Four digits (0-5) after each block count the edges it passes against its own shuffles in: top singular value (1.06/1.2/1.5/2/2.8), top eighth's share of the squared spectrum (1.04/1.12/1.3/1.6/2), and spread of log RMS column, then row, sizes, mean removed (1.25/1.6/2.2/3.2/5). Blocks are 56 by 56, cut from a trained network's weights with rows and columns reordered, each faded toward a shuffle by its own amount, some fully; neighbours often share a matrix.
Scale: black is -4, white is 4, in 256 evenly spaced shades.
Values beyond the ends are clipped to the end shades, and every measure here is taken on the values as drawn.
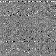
3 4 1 2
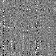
3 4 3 2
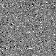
2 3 1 1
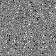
0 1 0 0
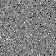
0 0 0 0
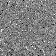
0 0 0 0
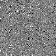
2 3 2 1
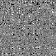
2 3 2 2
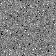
0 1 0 0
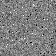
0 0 0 0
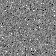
0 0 0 0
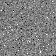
0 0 0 0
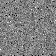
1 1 0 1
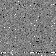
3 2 0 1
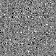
2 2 0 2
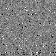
2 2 0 1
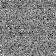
1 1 0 0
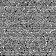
3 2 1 1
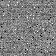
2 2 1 0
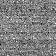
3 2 0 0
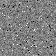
0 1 0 0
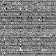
4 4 2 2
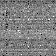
3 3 1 1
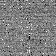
2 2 1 0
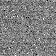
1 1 0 0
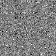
2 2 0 2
